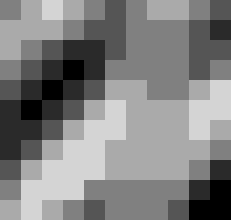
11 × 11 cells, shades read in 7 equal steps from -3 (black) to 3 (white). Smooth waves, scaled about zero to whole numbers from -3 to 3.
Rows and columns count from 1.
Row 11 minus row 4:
1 3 3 3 1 0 0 0 -1 -2 -3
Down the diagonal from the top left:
0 1 -1 -3 -1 2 1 1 1 -2 -3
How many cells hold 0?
32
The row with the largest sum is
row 9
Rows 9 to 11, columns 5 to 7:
2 1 1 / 0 0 0 / -1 0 0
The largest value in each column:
1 2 2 2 2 2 1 1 1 2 2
